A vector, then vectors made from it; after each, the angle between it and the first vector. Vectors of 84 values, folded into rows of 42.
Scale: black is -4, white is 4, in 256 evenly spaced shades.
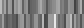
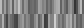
nearly parallel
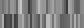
partly aligned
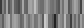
nearly opposite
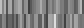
nearly parallel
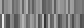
partly aligned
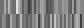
partly aligned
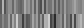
partly opposed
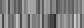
partly opposed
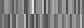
orthogonal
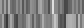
partly aligned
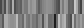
nearly opposite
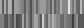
partly aligned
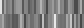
nearly parallel
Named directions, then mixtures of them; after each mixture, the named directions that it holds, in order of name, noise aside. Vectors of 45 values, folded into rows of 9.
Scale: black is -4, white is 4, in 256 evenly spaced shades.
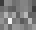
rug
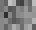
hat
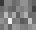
rug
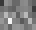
rug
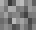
hat, rug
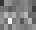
rug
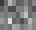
hat, rug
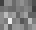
rug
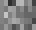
hat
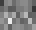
rug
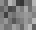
hat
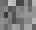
hat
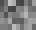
hat, rug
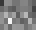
rug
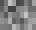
hat, rug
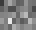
hat, rug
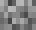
hat, rug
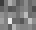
hat, rug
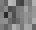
hat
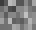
hat, rug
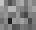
hat, rug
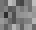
hat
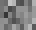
hat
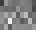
rug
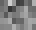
hat, rug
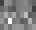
rug
